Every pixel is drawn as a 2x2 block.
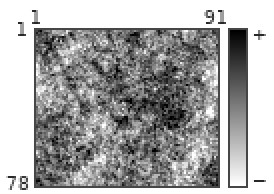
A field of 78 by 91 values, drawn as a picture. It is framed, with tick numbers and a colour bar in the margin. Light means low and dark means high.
Mirror symmetry: none. Stripes: none. Odd rows or columns: none. Slope: none. Grain: blotchy.
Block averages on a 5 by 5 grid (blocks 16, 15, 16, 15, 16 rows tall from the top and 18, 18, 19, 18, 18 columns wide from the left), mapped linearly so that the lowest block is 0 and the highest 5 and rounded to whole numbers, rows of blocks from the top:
2 1 3 2 2 / 0 2 3 4 1 / 1 1 3 5 1 / 3 1 2 3 0 / 3 0 2 1 1
